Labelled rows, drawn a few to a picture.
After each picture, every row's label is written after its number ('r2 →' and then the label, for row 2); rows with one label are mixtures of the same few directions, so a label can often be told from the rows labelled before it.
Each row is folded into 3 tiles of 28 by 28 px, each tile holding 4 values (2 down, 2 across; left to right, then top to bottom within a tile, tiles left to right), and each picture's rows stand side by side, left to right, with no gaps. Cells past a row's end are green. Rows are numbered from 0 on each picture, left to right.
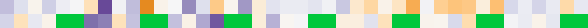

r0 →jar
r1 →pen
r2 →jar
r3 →jar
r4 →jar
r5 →jar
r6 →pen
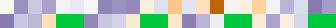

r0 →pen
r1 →pen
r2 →jar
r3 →jar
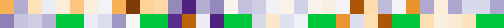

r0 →pen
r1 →jar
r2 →jar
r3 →jar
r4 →jar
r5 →pen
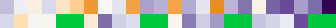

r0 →jar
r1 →jar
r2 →jar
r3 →jar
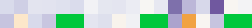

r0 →jar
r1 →pen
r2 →jar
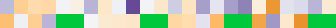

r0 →pen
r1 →jar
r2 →pen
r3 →jar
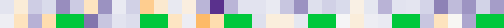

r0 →pen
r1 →pen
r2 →jar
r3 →jar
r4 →jar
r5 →jar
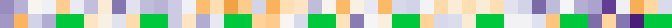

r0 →jar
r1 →pen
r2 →jar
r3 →pen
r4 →jar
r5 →jar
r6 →pen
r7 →jar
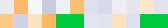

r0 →jar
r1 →pen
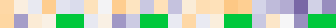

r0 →jar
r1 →pen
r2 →jar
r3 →jar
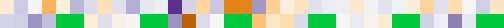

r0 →jar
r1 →jar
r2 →jar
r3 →pen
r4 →jar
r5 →pen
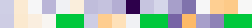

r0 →jar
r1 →jar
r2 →jar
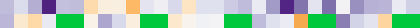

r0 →jar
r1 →jar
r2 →pen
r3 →pen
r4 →pen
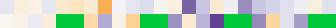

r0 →jar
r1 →jar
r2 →jar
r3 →jar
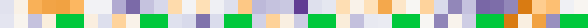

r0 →jar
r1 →jar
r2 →pen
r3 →jar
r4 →jar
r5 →jar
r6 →pen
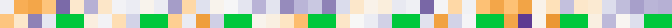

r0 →pen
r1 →pen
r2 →pen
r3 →pen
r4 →pen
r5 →jar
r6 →jar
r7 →jar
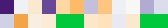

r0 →jar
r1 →pen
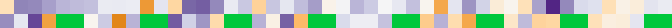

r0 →pen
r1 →pen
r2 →pen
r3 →pen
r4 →jar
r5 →jar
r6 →jar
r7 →pen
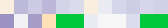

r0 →pen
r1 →jar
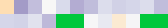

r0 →jar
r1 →pen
